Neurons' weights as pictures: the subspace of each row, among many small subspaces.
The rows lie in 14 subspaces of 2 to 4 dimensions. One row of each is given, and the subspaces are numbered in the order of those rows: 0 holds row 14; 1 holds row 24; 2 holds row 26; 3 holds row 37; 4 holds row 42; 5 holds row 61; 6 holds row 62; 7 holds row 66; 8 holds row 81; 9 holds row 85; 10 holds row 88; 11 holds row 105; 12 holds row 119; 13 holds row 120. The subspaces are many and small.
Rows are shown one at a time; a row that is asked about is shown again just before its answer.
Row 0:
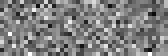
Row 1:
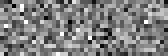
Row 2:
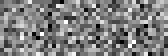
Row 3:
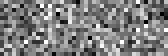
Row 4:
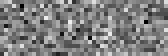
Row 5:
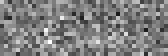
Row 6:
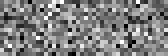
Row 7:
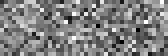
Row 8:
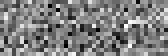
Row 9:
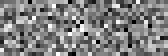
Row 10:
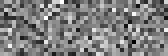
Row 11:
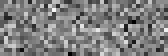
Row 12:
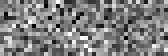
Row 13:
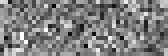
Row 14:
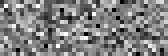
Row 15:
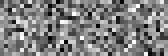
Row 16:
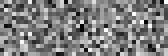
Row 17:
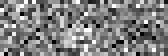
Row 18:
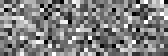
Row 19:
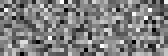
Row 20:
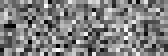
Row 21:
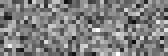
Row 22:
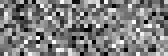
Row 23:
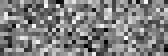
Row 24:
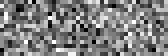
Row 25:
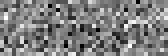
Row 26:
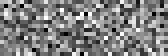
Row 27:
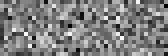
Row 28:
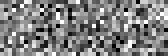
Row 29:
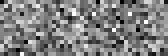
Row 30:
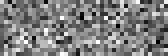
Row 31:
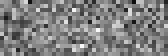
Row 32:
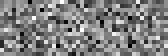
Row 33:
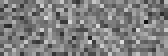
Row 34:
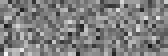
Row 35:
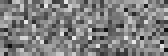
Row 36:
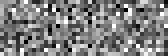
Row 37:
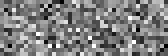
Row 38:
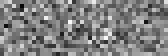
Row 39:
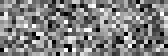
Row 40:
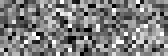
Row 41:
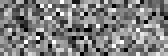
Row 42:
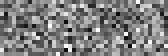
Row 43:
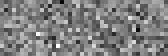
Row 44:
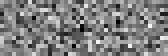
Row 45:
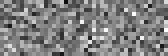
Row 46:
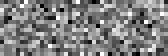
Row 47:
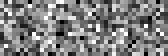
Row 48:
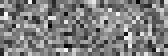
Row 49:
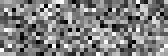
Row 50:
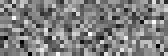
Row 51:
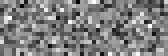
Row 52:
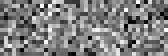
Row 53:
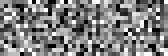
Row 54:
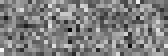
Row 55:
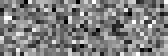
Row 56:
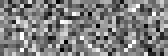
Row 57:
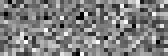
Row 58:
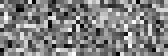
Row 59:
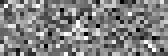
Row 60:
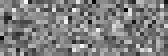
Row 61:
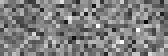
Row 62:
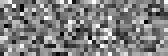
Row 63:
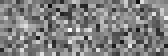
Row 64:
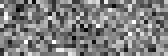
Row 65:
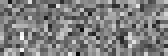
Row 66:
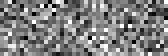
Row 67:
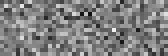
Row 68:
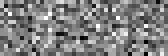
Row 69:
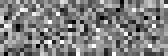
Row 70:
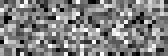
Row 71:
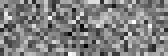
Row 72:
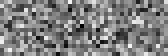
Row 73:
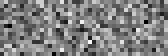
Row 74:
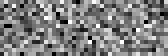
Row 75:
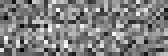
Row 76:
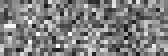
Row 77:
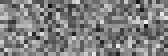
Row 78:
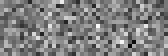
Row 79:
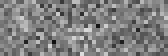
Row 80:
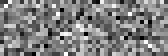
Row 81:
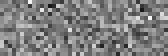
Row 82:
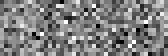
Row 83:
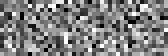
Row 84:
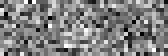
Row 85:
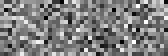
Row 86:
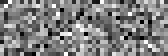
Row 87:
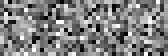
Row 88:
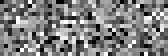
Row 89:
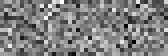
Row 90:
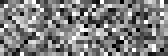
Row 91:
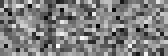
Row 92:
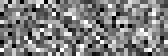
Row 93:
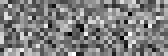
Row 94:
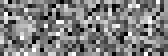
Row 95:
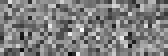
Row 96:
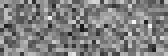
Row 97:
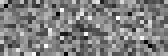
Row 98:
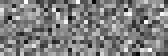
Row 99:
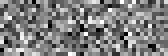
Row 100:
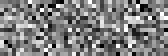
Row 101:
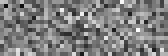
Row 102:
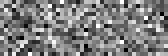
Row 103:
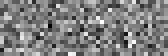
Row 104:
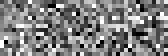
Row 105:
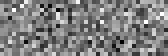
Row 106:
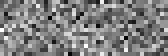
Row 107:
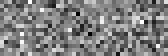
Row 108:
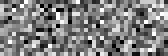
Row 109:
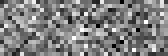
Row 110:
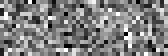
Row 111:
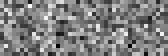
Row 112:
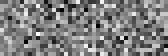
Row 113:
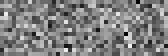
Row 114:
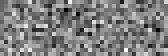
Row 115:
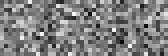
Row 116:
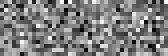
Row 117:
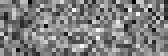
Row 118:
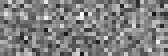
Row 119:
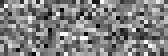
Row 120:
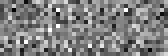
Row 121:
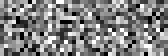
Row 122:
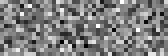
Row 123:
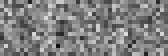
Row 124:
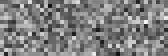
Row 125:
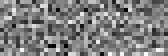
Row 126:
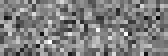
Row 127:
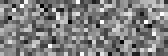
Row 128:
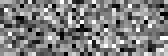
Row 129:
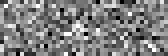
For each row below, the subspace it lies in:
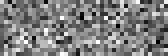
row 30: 10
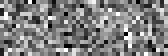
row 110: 4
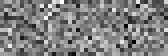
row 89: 9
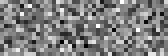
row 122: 10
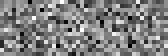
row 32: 3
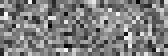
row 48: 4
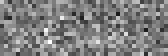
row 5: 10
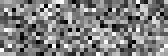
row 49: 3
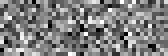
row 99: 5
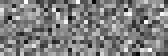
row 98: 13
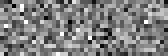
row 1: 6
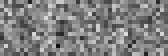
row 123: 0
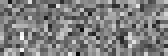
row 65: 2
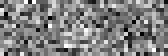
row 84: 4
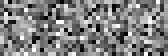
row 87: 12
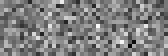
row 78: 5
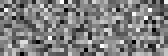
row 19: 8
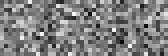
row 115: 2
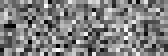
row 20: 3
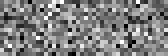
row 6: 9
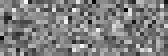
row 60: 13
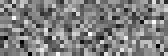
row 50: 8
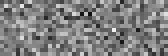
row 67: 2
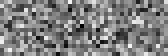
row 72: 6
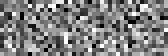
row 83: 8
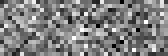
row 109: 5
